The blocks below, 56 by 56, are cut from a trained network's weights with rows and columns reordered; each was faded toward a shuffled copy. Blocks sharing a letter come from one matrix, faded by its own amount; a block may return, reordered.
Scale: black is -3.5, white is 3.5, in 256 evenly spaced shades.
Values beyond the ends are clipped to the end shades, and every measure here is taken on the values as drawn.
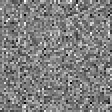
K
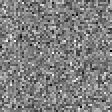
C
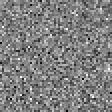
C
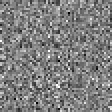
K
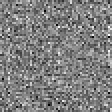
K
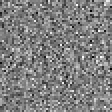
C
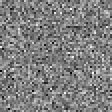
C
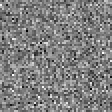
C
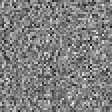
K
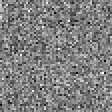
C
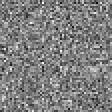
K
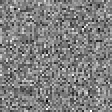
K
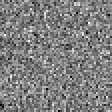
C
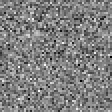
C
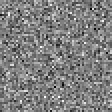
C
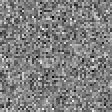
K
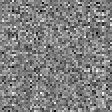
K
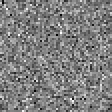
C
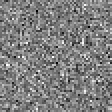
C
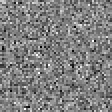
C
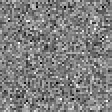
C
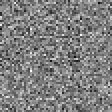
K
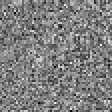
K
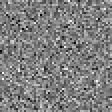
C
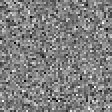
C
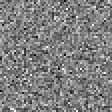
C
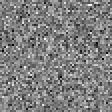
C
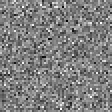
C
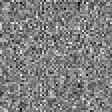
K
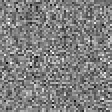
K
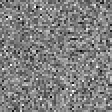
C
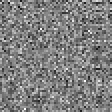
K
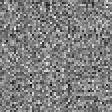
K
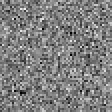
K
